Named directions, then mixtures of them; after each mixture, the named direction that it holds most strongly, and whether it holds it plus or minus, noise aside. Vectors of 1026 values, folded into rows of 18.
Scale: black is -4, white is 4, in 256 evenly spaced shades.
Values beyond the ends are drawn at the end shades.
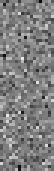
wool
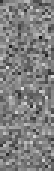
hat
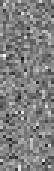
wool, minus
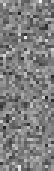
wool, minus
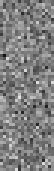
wool, plus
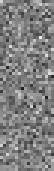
hat, minus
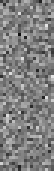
wool, plus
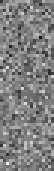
hat, plus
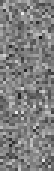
hat, plus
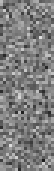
hat, minus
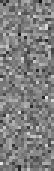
wool, plus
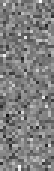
wool, minus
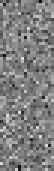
wool, plus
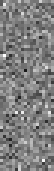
wool, minus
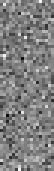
wool, minus
